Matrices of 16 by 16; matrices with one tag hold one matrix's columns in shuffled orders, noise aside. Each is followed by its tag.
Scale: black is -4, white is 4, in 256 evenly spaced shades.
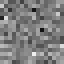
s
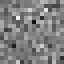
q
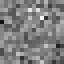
q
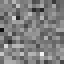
s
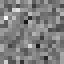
q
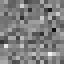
s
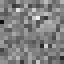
q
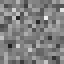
q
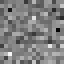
s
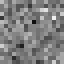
q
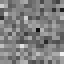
s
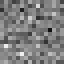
s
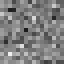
s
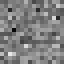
s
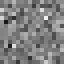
q
